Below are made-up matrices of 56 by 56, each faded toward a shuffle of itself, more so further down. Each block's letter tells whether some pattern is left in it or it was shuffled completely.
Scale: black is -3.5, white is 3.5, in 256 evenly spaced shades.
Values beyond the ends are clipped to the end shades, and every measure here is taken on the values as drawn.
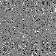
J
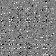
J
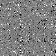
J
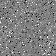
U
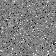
U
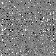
J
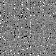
J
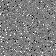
U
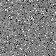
U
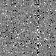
J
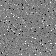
U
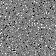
U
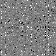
J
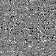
J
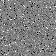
U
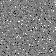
U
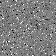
U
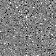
J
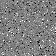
U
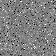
U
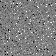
U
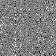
J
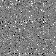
J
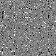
J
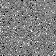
J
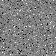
U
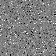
U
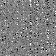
J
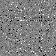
J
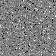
U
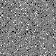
J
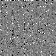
J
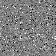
J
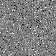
U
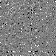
J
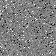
U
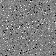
U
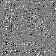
J
